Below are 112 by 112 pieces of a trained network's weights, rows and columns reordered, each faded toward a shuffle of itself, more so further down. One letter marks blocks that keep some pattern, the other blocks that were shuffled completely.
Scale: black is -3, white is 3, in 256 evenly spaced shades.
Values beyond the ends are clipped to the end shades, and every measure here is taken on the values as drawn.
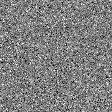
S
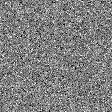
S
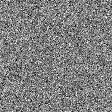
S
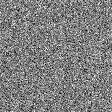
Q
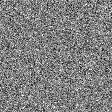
S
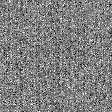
Q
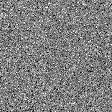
S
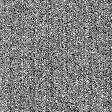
Q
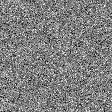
S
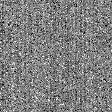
Q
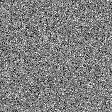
S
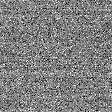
Q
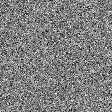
S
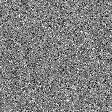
Q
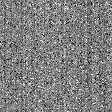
Q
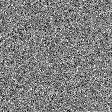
S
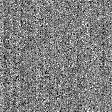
Q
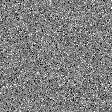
S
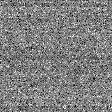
Q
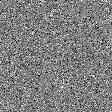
S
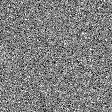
S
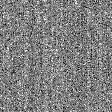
Q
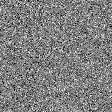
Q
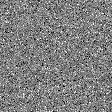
S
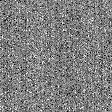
Q
